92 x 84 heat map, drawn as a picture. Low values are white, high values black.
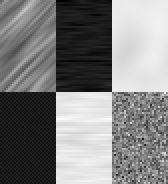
It is made of 2 by 3 panels. Panel 1,1: middling, slanting up to the right. Panel 1,2: very high, streaked across, faint in contrast. Panel 1,3: very low, smooth, faint in contrast. Panel 2,1: very high, checkered, faint in contrast. Panel 2,2: very low, streaked across, faint in contrast. Panel 2,3: middling, fine-grained, strong in contrast.
